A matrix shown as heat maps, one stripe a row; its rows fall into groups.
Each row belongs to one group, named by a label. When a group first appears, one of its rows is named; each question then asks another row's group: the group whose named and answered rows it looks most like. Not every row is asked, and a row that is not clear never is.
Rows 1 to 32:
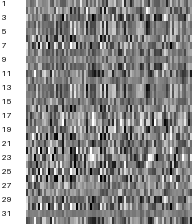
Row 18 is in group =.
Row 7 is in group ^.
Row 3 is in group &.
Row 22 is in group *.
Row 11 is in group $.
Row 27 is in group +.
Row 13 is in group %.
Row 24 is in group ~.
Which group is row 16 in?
*
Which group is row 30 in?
^
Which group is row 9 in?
%
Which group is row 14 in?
%
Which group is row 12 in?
$
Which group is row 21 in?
&
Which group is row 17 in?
=
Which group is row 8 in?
&
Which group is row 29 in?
&
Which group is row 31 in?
&
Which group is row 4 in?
%
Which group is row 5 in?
%
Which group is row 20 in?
*
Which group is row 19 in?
%
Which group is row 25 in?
^
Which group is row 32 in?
$
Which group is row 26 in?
*
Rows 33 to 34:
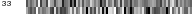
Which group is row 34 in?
%
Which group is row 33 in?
*
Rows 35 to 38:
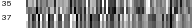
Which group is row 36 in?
~
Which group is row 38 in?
^
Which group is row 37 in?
^
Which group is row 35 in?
~
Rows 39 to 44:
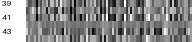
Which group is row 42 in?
&
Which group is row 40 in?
*
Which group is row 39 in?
~
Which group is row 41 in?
~
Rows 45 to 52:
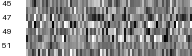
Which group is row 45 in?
+
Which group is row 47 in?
$
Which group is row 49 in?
%
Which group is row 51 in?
=
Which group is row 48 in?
+
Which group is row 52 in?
^
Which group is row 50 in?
=
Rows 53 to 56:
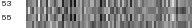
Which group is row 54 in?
$
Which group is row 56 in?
&
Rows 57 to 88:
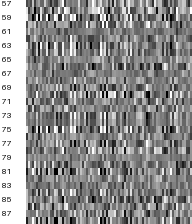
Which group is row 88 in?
*
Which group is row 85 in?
&
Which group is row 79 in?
~
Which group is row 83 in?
~
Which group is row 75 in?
^
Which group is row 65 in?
+
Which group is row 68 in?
%
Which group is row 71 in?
$
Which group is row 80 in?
$
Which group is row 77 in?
~
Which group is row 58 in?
+
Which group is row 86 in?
+
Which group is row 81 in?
*
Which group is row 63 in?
^
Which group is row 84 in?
^
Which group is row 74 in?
%
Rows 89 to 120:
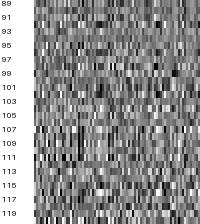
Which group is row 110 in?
+
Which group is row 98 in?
%
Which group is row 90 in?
$
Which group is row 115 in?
&
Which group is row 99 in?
=
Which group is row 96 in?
$
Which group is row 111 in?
*
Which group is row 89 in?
~
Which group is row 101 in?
&
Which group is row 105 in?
~
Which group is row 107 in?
+
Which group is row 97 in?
=
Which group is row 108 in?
*
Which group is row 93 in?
=
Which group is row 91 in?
~
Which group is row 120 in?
^
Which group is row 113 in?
=
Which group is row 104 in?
=
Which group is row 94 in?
~
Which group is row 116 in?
+
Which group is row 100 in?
&
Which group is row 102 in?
$
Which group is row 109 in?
*
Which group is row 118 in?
&
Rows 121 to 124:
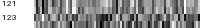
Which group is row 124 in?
&
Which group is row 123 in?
$
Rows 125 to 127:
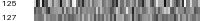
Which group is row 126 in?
=
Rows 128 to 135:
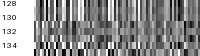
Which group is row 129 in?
^
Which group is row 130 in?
^
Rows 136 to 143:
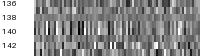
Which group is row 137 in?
+
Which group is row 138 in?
&
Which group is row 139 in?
*
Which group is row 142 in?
~
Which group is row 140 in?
*
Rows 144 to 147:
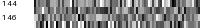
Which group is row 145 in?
$
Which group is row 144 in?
=
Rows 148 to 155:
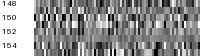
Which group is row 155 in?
%
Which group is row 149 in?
^
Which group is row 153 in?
$
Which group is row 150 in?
*
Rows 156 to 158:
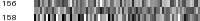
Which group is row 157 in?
&
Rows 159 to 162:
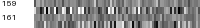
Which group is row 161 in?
&
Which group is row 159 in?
~
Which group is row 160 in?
^
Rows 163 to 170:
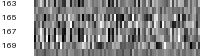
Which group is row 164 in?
=
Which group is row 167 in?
*
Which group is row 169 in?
$
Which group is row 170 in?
~
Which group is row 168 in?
*
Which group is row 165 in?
~
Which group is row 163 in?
*
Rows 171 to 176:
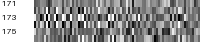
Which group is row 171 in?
=
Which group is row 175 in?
&
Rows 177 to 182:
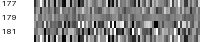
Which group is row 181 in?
~
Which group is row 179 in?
$
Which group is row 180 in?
%
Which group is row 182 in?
*
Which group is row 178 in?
$
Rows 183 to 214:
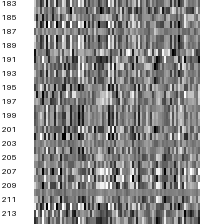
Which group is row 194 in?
%
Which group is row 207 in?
+
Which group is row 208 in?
%
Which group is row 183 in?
^
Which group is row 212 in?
^
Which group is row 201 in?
%
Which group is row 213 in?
$
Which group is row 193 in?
^
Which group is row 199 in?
*
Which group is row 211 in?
+
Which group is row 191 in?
$
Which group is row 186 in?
^
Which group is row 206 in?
%
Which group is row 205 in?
+
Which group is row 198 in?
*
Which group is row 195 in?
*
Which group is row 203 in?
%
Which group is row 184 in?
&
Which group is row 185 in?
+
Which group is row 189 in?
^
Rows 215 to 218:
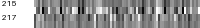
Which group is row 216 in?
+
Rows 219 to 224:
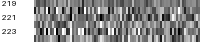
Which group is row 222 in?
=
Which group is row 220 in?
*
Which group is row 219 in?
~
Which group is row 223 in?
^
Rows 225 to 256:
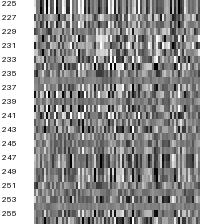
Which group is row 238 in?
*
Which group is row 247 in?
&
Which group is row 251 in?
$
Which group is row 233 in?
~
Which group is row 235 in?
$
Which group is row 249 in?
%
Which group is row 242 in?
*
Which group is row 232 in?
+
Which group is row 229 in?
=
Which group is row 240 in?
*
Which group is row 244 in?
%
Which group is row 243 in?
~
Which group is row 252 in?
$
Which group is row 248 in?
&
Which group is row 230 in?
+
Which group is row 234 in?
%
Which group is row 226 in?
^
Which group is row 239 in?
&
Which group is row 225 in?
^
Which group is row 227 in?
=
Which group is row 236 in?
$
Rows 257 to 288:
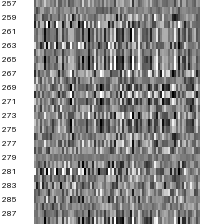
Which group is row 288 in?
~
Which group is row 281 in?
^
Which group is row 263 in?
^
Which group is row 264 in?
~
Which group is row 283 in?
+
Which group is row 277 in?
%
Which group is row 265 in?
~
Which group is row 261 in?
~
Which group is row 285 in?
*
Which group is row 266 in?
~
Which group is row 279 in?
&
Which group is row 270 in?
=
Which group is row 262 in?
~
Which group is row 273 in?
%
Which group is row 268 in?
$
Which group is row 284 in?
=
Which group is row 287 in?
~
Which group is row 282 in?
=
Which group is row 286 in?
+
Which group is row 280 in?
~
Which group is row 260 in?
*
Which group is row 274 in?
&
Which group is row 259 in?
=
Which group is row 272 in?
$
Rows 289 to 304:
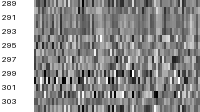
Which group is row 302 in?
%
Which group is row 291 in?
+
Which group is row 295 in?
+
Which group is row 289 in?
~
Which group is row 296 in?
~
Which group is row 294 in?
=
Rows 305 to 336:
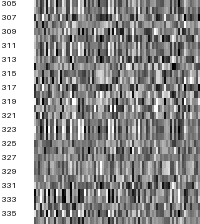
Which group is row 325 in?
=
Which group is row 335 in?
^
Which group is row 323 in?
^
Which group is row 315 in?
+
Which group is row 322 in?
^
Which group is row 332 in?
*
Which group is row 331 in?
&
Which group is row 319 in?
+
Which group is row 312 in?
^
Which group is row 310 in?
&
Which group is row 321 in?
+
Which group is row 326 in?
~
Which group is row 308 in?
+
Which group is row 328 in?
=
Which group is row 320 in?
~
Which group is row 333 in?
*
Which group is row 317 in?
$
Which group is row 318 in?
=
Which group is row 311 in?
^
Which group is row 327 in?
~
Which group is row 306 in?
^
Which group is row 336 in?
*
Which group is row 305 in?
^
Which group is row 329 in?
=
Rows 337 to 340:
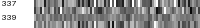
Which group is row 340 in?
~
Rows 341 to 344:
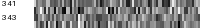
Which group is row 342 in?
*
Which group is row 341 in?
&
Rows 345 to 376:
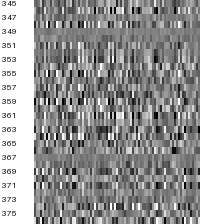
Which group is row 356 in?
&
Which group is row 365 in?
*
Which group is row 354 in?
=
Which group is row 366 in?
=
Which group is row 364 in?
^
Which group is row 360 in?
=
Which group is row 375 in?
$
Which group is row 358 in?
~
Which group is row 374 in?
~
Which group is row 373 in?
&
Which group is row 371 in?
$
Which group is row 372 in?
%
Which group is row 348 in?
*
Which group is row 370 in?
+
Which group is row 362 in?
%
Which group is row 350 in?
$
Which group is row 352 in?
%
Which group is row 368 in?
&
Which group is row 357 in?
^
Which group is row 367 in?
&
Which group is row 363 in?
$
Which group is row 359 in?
*
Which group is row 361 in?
%
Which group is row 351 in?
^
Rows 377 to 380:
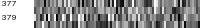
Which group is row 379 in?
^
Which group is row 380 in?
$
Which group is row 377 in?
~
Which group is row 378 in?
=
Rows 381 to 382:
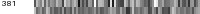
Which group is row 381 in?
~
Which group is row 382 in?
&
